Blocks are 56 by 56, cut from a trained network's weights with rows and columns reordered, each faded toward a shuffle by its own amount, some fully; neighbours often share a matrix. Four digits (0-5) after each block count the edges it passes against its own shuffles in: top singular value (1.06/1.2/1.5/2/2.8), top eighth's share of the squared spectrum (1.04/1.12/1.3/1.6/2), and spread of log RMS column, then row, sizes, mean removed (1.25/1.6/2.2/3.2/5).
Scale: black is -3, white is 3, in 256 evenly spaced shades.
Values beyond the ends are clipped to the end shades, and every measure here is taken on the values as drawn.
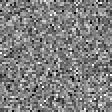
2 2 0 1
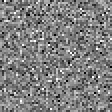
0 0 0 0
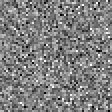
0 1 0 0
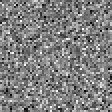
0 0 0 0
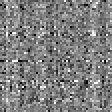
3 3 0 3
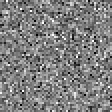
0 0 0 0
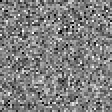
0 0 0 0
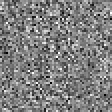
2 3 2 1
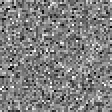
0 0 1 0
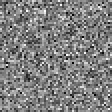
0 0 0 0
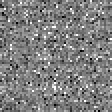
1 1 1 0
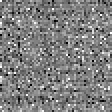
2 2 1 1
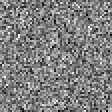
1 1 0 0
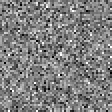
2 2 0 0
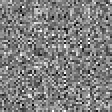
4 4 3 1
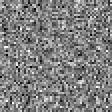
3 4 1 1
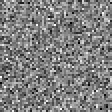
1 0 0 0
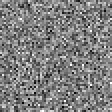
1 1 0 0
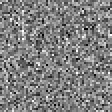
2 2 1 0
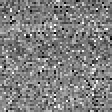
2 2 2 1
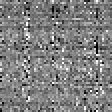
3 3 3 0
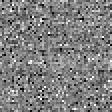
1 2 1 0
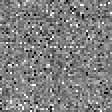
1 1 1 0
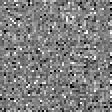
2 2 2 0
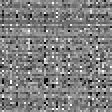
3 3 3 2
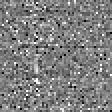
1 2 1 0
